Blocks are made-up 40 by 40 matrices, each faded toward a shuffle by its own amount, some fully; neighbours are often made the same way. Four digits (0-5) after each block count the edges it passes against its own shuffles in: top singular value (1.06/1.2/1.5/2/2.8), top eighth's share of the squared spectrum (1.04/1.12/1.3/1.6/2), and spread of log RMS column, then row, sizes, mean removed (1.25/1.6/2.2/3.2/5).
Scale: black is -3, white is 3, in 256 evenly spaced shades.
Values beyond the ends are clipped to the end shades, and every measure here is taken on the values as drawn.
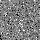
0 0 0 0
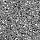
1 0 0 0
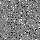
1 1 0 0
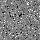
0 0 0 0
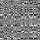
4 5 2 3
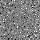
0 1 0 0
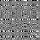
4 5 2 3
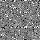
3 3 0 1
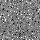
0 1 0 0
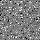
2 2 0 1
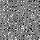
3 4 1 2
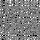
3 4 1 2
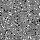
0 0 0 0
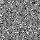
1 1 0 1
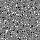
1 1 0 0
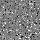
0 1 0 0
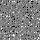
2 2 0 1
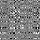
4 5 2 3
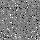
1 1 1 0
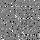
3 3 0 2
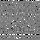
3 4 0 2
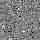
1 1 0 0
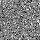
1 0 0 0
